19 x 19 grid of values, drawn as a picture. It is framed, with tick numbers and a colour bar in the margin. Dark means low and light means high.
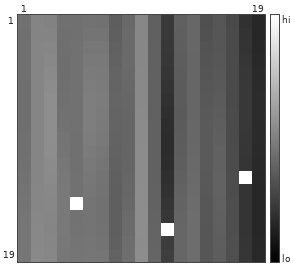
The bottom middle is the roughest part. The grain runs up and down. A few values lie far out on both sides of the bulk. Values rise toward the left. There are three isolated cells, each far higher than the cells round it.
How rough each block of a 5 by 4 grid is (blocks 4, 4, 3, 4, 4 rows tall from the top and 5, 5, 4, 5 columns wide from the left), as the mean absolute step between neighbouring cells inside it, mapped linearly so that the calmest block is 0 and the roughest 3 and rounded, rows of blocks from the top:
0 0 1 0
0 0 1 0
0 0 1 0
1 0 1 2
0 0 3 0
